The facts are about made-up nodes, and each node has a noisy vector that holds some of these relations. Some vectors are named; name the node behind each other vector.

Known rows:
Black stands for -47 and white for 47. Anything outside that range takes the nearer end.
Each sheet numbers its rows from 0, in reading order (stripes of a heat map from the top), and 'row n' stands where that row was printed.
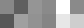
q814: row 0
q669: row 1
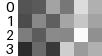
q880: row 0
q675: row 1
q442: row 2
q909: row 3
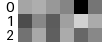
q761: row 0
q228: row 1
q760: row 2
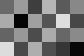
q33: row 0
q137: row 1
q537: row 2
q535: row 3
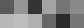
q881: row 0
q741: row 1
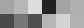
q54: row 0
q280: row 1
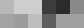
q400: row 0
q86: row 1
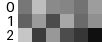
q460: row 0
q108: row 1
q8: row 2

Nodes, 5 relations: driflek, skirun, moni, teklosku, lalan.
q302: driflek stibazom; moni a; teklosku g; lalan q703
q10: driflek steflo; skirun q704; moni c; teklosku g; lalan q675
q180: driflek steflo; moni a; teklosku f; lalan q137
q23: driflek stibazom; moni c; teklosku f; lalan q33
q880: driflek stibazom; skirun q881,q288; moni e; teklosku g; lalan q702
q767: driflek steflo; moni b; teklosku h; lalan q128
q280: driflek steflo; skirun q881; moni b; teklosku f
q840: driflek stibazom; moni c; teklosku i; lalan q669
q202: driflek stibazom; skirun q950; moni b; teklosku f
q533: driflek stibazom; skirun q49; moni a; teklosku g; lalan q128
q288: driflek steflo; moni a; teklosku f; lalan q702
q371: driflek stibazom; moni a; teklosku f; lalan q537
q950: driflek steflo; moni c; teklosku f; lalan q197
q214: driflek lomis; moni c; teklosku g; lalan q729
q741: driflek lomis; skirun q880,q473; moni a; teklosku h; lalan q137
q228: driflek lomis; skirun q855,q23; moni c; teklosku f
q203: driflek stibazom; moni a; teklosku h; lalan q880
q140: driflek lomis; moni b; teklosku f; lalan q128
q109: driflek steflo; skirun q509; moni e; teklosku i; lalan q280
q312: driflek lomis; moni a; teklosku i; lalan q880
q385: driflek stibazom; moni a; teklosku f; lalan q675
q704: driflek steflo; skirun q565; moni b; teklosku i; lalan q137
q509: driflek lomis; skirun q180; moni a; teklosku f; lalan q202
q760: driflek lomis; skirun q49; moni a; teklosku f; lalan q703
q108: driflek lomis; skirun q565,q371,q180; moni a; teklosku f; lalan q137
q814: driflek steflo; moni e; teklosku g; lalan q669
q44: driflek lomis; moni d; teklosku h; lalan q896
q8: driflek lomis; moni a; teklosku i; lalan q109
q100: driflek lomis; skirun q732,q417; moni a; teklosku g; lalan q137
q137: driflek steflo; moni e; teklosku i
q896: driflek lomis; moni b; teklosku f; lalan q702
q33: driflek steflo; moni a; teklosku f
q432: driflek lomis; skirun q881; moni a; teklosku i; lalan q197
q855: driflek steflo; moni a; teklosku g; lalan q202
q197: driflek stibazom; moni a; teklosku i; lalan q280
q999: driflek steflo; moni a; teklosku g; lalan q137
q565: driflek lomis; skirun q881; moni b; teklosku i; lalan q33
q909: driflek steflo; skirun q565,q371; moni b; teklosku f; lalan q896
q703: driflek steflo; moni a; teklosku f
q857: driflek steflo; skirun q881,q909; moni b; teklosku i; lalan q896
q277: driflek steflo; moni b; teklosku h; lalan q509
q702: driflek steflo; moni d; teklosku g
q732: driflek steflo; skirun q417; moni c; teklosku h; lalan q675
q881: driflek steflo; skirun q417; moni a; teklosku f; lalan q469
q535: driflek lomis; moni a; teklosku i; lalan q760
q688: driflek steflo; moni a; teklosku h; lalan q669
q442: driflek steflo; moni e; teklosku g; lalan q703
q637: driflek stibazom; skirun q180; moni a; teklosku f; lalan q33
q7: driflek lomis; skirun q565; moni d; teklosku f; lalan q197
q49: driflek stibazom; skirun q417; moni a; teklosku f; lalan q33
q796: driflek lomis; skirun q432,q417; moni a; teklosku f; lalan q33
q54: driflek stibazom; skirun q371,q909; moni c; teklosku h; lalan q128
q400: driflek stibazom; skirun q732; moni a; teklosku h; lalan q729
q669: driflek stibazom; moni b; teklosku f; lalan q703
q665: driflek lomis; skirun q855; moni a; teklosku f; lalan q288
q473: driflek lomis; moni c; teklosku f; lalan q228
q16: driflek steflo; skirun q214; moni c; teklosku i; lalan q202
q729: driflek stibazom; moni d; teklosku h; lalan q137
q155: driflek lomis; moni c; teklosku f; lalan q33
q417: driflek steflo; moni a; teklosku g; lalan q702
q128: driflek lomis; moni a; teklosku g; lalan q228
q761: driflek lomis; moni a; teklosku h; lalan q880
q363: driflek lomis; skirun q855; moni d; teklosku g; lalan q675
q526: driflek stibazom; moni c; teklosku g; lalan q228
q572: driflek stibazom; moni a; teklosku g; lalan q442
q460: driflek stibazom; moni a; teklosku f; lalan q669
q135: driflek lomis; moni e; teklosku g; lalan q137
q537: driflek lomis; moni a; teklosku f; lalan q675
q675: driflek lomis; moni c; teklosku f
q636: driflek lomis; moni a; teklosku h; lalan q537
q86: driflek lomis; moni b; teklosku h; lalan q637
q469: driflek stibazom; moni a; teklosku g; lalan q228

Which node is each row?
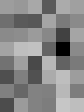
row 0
q767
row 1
q702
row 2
q44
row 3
q203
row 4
q703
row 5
q950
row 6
q214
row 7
q23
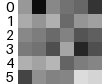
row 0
q857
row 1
q277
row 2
q100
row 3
q417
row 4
q732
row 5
q202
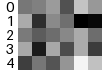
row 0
q526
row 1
q312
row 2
q10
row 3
q565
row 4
q140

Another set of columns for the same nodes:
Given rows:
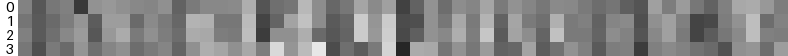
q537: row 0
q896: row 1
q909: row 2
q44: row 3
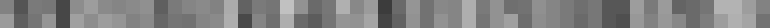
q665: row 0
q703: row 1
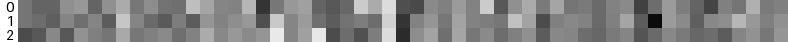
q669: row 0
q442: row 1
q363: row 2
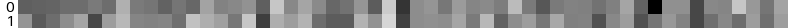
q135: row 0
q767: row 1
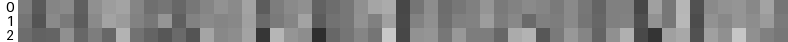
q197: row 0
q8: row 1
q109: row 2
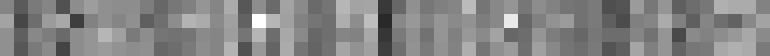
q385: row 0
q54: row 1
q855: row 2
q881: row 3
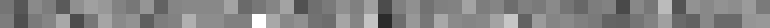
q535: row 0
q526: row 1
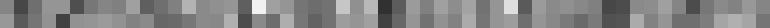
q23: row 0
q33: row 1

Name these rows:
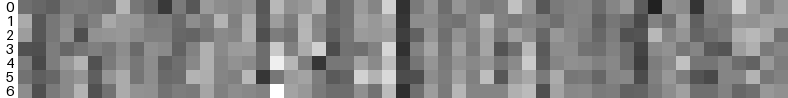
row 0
q880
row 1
q400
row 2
q288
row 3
q7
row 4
q840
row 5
q202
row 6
q10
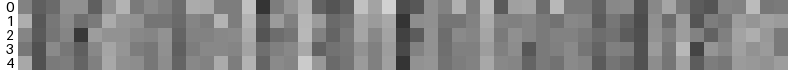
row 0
q280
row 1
q203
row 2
q760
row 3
q312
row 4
q761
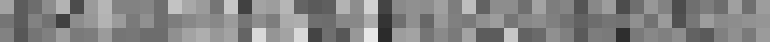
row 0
q277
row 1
q128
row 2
q729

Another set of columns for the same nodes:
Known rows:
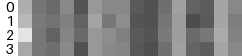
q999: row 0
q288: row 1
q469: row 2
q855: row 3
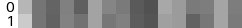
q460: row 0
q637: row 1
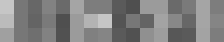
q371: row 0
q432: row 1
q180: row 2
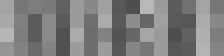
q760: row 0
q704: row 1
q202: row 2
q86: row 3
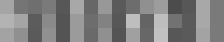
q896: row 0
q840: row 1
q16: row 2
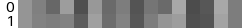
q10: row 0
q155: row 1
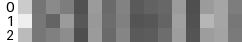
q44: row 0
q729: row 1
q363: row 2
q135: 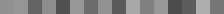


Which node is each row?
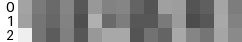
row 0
q703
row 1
q909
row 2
q197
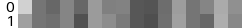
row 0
q400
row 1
q688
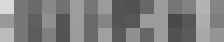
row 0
q203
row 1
q280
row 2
q857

